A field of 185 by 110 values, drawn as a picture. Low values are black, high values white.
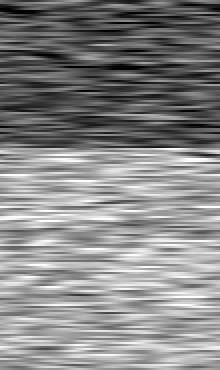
Overall the values sit about 50% of the way up the scale. Streaks run across, left to right. The bottom part is higher, past a seam about 40% of the way down.
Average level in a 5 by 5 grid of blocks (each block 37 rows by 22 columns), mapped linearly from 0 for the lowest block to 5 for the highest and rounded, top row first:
0 0 0 0 0 / 0 0 0 0 0 / 5 5 5 5 4 / 4 4 5 5 5 / 4 4 4 5 5
